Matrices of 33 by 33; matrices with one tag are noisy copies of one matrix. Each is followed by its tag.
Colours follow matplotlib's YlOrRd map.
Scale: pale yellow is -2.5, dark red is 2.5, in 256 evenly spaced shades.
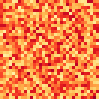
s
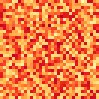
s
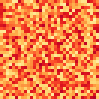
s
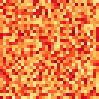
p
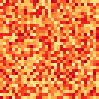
p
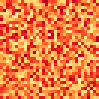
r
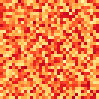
s
